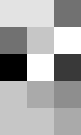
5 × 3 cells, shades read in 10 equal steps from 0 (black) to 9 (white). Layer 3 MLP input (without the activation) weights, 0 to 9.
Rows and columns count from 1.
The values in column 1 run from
0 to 8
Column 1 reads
8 4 0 7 7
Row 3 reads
0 9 2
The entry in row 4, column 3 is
5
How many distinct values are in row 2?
3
